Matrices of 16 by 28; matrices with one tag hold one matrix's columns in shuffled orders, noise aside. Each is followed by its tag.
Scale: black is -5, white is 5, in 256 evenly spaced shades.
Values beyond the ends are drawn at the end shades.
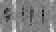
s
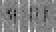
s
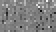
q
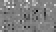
q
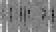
s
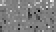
q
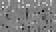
q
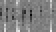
s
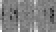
s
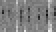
s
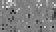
q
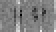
s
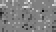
q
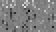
q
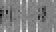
s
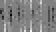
s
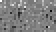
q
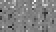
q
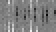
s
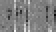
s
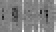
s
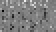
q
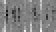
s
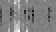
s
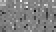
q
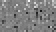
q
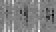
s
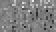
q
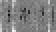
s
